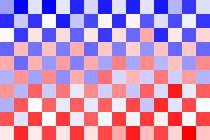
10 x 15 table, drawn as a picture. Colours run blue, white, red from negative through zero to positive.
Odd rows or columns: none. Average level on the scale: 50%. Grain: checkered. Slope: up to the bottom.
